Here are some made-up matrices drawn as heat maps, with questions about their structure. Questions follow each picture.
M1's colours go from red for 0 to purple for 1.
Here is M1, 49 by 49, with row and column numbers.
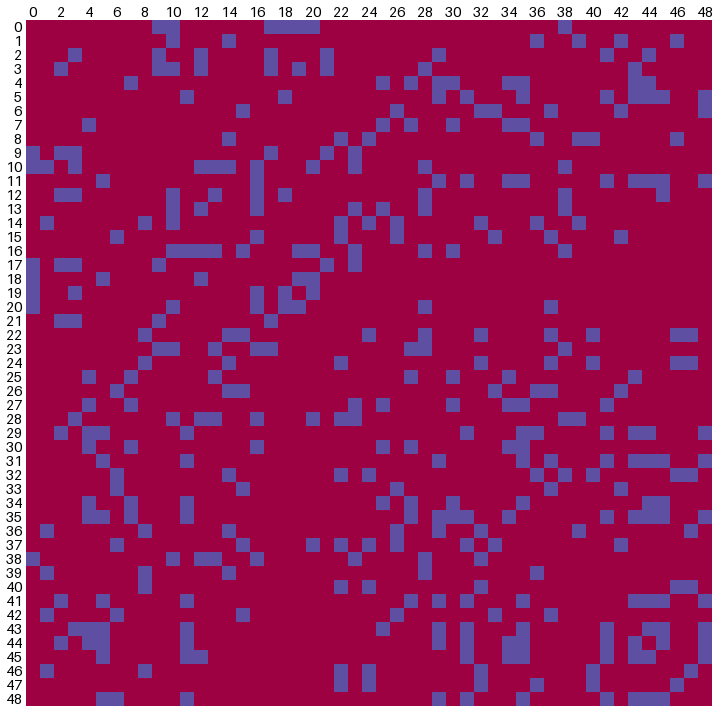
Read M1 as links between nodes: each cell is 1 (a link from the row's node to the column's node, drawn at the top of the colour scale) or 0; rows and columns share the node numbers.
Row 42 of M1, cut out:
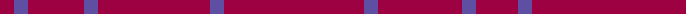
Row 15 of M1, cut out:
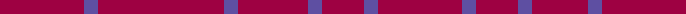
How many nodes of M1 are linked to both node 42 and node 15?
4
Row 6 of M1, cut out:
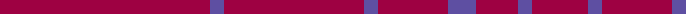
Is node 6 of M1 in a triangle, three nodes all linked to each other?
yes
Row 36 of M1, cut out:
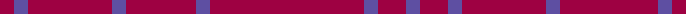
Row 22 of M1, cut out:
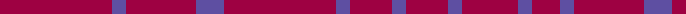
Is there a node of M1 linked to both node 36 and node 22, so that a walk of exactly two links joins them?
yes
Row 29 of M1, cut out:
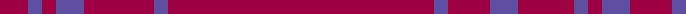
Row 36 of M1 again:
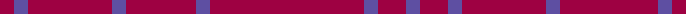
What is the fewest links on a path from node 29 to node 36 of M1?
1
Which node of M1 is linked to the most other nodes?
node 35
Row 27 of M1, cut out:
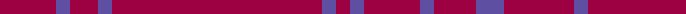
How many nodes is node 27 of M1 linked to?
8
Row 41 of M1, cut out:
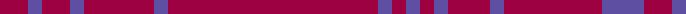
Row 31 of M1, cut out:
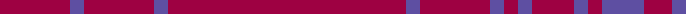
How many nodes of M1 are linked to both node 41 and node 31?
8
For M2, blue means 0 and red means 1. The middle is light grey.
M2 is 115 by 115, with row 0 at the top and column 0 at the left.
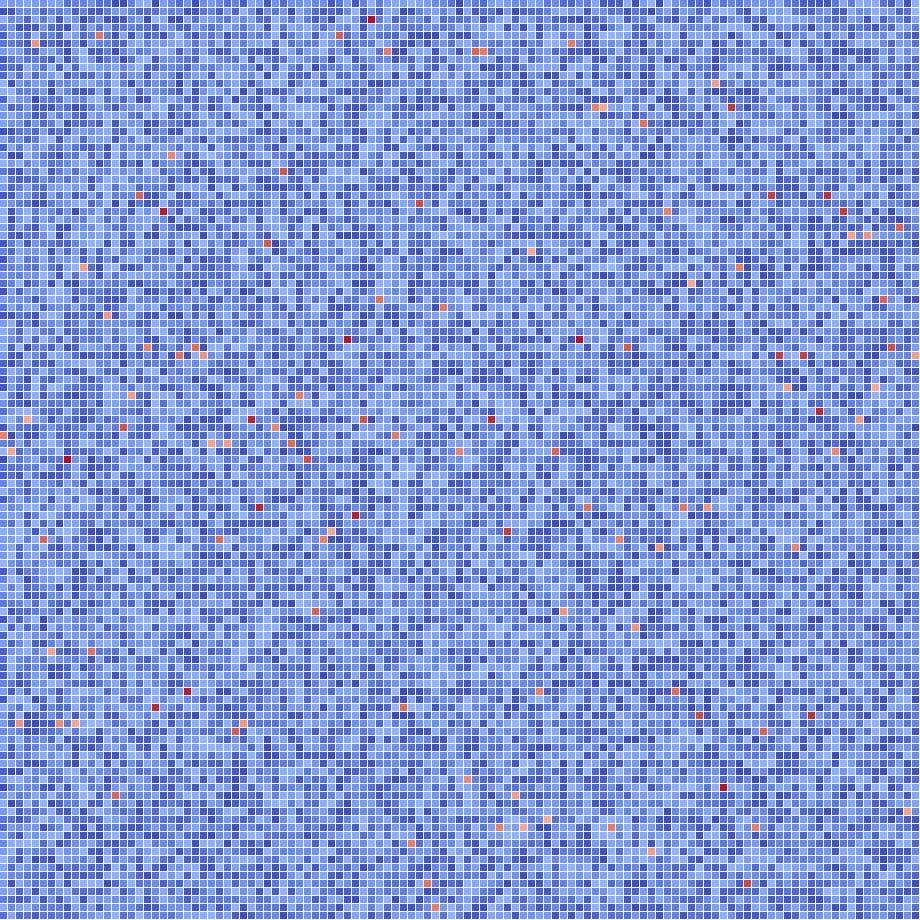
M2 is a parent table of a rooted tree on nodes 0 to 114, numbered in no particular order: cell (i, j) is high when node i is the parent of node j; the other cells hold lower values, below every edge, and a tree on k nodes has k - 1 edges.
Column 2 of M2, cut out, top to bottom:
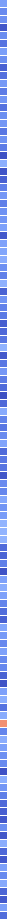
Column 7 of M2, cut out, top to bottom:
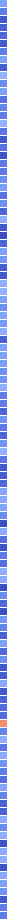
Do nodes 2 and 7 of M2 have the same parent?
yes
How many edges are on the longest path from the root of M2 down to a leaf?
52
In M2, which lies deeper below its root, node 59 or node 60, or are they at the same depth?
the same depth
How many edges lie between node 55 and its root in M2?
3
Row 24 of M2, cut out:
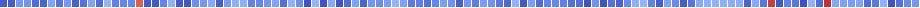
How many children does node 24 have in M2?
3
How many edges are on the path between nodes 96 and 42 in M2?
3
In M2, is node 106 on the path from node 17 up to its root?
no
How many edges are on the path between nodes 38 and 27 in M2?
21
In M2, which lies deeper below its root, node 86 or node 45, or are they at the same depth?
node 86
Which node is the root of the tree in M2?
56
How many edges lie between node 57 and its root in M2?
1
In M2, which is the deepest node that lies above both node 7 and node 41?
66
